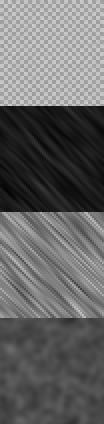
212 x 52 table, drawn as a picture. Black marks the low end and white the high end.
The table splits into 4 rows of 1 panel. Panel 1,1: high, checkered. Panel 2,1: very low, slanting down to the right, faint in contrast. Panel 3,1: middling, slanting down to the right. Panel 4,1: low, blotchy, faint in contrast.
